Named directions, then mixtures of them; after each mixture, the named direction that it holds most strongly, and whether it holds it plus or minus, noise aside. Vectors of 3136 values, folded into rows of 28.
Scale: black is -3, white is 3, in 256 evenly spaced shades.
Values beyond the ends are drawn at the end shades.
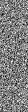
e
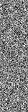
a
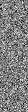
a, minus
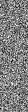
e, minus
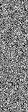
a, minus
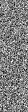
e, plus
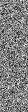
a, plus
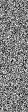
e, minus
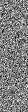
e, plus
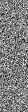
e, plus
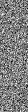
e, minus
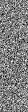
e, plus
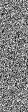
e, plus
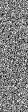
e, plus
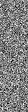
a, plus
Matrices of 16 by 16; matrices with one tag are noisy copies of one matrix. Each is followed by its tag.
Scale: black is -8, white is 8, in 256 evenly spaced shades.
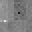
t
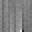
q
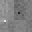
t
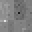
t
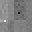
t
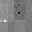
t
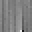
q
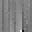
q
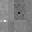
t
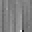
q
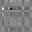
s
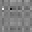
s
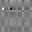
s
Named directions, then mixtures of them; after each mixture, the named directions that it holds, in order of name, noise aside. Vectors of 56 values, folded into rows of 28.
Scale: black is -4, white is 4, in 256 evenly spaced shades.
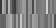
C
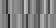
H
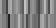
H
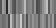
C, H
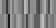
H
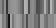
H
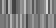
C, H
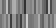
C, H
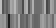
C, H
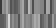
C, H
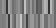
C, H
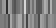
C, H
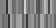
C, H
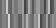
H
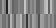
C, H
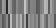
C, H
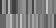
C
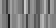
H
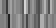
H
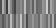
C, H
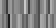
H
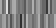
C, H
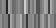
C, H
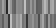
C, H
